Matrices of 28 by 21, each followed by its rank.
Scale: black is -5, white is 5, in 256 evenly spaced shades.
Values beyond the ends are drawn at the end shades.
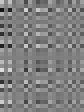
one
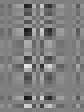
one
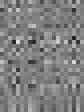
three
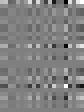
one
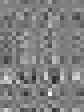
three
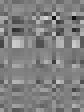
two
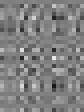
two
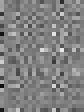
three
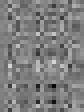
three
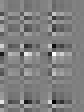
one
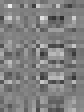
two
